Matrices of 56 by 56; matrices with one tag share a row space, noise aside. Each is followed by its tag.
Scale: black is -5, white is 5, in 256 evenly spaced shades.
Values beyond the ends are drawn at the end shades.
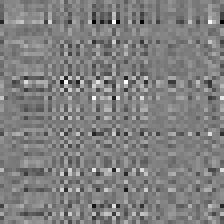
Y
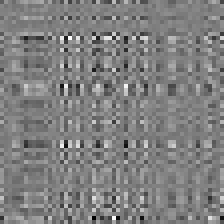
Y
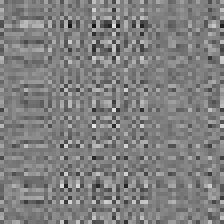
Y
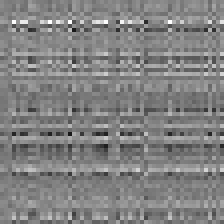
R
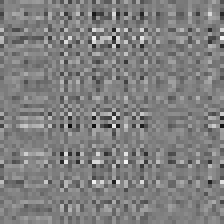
Y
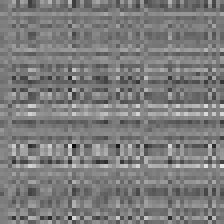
R
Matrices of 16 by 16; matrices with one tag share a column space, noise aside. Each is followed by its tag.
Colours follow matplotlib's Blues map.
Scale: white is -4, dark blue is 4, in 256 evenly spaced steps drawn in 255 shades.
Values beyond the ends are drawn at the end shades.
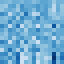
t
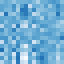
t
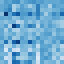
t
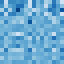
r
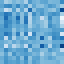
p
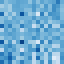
t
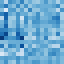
p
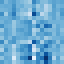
t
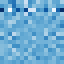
r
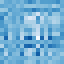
p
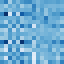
t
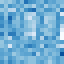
p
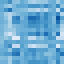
p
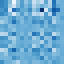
r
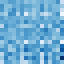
t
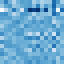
r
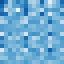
r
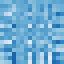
t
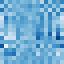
p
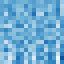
t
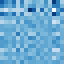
r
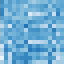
t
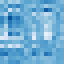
p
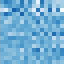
r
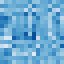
p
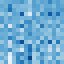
t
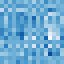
p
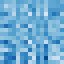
t
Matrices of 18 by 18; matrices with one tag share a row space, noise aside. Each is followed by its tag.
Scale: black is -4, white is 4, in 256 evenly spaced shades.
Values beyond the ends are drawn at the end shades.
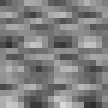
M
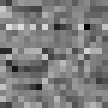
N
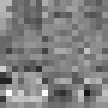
N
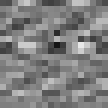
M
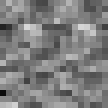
M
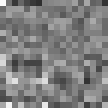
N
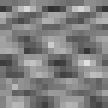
M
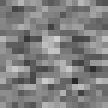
M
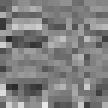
N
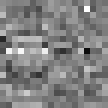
N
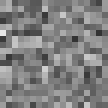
N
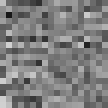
N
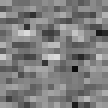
M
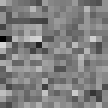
N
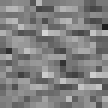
M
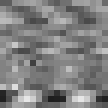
M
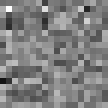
N
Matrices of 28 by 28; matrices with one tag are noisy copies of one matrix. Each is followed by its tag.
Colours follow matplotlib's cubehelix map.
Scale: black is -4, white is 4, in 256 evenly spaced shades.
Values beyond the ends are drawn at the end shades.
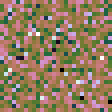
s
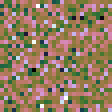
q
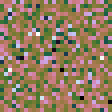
s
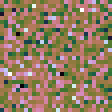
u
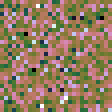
q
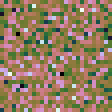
u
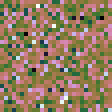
q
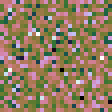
s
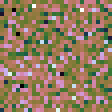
u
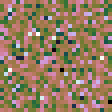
s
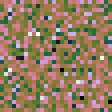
s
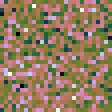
u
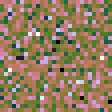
s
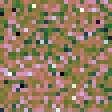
u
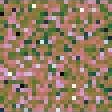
u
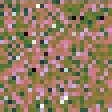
q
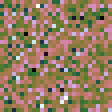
q
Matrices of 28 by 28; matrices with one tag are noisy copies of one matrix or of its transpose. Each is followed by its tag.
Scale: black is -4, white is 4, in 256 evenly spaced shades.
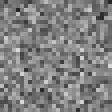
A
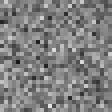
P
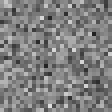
P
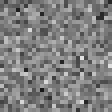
A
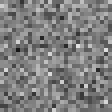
P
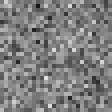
P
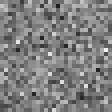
P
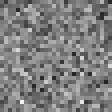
A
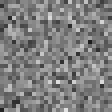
A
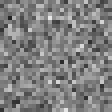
A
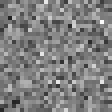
A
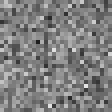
P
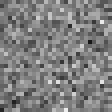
A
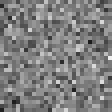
A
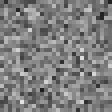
A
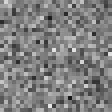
P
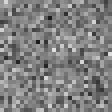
P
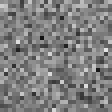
P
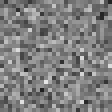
A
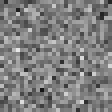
A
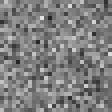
P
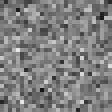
A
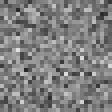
A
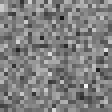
P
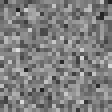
A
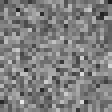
A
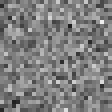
A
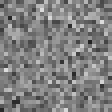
A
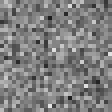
P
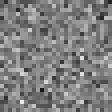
A
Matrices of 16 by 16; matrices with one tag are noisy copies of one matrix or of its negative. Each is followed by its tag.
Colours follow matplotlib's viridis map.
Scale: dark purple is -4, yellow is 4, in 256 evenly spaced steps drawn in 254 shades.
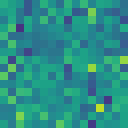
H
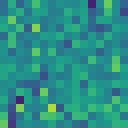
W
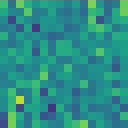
W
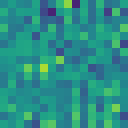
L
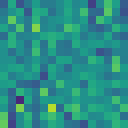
W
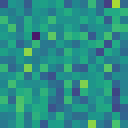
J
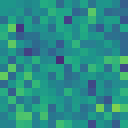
H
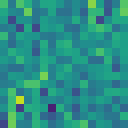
W
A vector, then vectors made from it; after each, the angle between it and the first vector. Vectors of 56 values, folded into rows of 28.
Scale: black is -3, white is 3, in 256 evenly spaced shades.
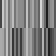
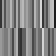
partly aligned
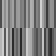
nearly parallel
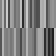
partly aligned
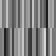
orthogonal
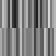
orthogonal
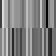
nearly parallel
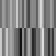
partly aligned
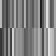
nearly opposite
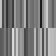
nearly opposite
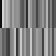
orthogonal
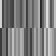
nearly opposite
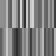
partly aligned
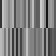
nearly parallel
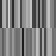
orthogonal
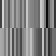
nearly parallel
